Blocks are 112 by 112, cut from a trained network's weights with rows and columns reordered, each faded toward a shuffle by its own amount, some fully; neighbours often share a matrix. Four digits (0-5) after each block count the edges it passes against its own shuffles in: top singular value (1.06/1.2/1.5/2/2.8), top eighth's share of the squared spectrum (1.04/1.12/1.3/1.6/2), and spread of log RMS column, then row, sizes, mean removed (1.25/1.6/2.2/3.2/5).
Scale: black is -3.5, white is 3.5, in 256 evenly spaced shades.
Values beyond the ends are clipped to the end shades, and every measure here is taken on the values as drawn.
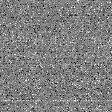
2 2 1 1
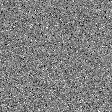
0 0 0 0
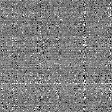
3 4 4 2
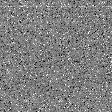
1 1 1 0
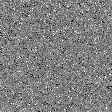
0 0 0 0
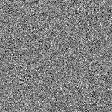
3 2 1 0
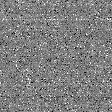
2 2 1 1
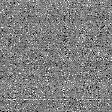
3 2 2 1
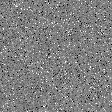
0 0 0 0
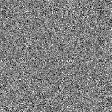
3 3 2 2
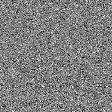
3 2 1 1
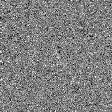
2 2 1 1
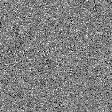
2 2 1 1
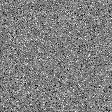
0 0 0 0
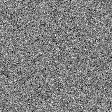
1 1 0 0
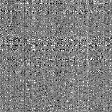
3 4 0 4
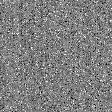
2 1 0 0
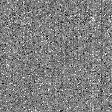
2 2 0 2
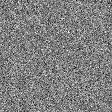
0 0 0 0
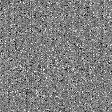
2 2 0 2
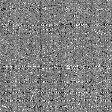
3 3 0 3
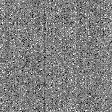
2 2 0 2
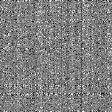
3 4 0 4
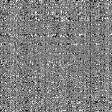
3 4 1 4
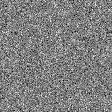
1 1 0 0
